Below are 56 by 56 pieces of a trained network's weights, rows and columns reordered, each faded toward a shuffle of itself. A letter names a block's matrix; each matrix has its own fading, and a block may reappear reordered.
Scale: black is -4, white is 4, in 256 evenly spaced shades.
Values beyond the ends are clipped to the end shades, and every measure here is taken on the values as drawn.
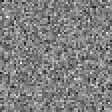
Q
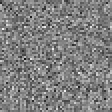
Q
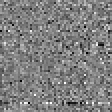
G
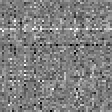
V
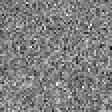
Q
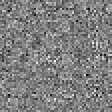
G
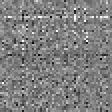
V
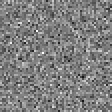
Q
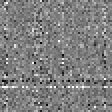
V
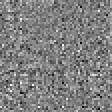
G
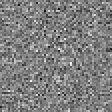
G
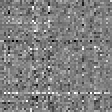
V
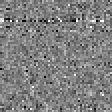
G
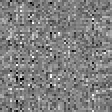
V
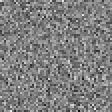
Q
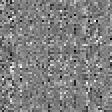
V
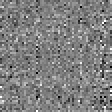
V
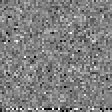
G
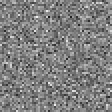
Q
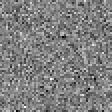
Q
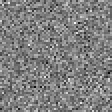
Q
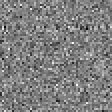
G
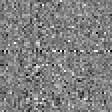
G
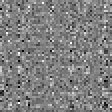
V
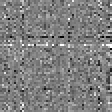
V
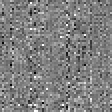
V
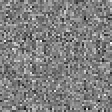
G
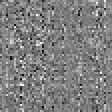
V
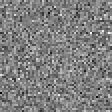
Q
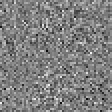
G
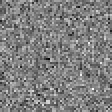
Q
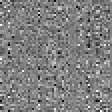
V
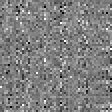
V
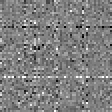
V
